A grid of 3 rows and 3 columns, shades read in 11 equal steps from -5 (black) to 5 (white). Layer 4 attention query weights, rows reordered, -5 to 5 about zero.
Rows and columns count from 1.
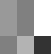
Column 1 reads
1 1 0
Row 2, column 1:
1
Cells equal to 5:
2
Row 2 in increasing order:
0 1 5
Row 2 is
1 0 5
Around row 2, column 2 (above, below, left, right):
0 2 1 5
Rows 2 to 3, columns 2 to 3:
0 5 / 2 -3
